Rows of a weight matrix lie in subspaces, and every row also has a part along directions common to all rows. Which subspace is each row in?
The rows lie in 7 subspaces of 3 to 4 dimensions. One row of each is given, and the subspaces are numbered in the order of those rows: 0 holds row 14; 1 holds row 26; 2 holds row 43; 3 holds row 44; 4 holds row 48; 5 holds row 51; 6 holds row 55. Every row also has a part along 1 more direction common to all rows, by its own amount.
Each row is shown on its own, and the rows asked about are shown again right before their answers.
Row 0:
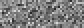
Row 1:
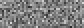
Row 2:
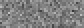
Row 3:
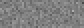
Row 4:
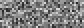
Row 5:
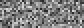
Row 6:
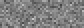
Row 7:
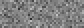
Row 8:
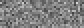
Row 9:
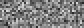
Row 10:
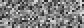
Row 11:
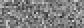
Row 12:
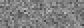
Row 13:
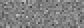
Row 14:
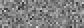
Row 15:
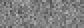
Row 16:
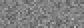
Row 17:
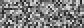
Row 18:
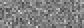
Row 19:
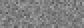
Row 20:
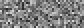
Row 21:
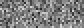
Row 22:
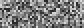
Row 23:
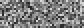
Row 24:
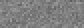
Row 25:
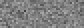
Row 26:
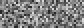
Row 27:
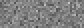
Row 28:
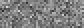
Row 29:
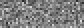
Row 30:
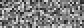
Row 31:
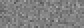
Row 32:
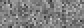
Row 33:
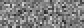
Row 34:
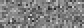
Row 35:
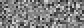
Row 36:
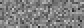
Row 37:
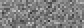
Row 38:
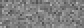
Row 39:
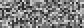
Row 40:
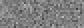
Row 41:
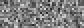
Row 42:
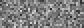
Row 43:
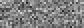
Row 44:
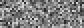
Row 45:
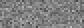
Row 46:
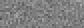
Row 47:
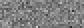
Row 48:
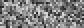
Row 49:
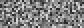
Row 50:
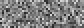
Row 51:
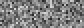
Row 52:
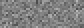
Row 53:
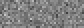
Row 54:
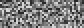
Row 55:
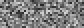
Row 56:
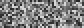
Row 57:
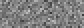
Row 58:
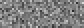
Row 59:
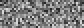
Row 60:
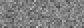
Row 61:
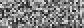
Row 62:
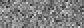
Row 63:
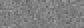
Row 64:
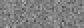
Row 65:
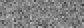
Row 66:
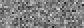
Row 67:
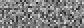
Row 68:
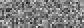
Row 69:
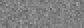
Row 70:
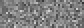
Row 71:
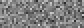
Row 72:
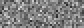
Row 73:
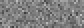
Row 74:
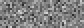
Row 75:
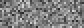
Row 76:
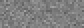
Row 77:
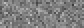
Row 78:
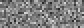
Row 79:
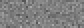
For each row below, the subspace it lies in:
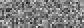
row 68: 0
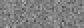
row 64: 5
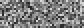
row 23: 0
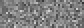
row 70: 1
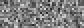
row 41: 6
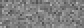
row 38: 4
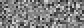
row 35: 2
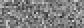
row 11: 4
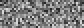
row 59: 6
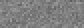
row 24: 3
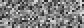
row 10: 3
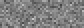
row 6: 6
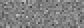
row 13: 5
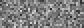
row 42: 1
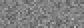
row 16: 0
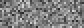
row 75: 5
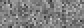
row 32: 5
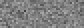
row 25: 6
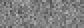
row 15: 5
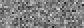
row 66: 0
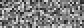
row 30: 4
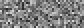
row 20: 1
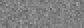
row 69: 1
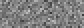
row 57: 3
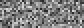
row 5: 6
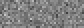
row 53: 0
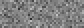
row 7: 0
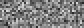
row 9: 6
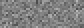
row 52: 4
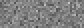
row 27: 2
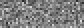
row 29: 5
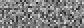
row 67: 1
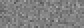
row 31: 2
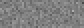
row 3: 4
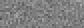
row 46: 5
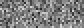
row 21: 5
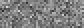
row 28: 2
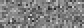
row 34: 3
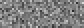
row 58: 4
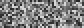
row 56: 4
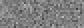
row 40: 1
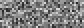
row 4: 0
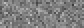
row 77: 4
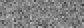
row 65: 0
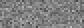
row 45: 6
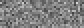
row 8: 3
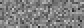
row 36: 2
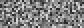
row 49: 2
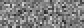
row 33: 5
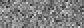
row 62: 2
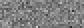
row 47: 6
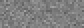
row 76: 6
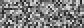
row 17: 1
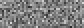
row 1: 1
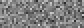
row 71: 3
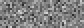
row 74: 5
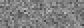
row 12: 6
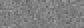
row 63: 5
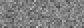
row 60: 0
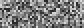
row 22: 2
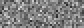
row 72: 0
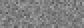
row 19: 1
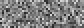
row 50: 2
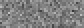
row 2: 4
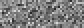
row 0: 3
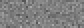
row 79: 5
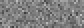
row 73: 2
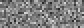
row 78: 3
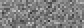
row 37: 3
